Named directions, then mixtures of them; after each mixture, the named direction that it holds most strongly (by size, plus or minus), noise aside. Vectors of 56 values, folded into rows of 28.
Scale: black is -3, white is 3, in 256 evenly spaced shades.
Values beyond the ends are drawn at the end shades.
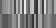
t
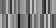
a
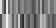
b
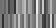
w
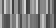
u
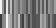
b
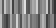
u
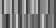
u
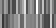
w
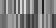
t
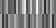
w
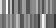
u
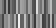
w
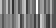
u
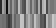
b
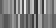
t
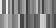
b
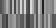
t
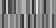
w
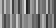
u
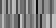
w
